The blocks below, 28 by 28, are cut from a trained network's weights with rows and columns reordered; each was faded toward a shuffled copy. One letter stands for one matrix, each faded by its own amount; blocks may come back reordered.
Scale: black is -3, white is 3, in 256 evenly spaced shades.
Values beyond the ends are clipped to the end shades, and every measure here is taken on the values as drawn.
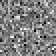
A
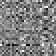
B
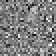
B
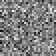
A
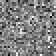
A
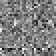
B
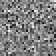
A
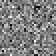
B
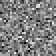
A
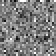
B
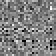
B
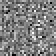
A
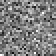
A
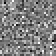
A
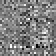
B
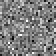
A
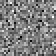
A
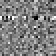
B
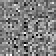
B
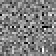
B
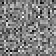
A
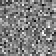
A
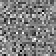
A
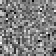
A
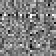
B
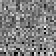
B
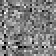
B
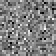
A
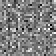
B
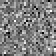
A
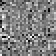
B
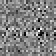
B
